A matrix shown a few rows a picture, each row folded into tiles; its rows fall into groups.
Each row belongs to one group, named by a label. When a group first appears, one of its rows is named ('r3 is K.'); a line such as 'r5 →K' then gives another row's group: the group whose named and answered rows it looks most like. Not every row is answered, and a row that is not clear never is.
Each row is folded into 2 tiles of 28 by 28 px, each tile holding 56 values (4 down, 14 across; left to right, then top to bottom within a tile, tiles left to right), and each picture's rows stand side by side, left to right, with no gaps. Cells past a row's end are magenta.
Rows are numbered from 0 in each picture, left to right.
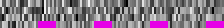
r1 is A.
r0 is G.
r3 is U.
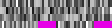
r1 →G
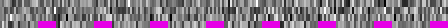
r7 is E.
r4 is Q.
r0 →G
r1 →Q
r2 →Q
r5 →Q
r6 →E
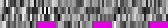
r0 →E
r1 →G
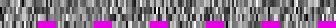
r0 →U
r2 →A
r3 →G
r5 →G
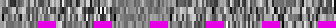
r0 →E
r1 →E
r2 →U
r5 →U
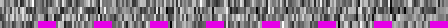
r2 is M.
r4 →M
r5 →E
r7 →U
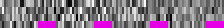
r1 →G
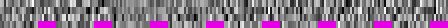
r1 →M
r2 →Q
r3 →A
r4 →A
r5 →G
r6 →E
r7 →G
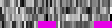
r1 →M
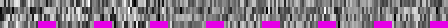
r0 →Q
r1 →M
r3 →M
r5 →Q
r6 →Q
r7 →E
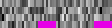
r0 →G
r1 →U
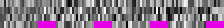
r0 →Q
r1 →G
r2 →A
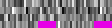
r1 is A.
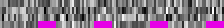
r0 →E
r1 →A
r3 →A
